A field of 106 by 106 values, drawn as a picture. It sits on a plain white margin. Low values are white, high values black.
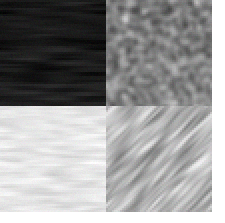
It is made of 2 by 2 panels. Panel 1,1: very high, streaked across, faint in contrast. Panel 1,2: middling, blotchy. Panel 2,1: very low, streaked across, faint in contrast. Panel 2,2: low, slanting up to the right.
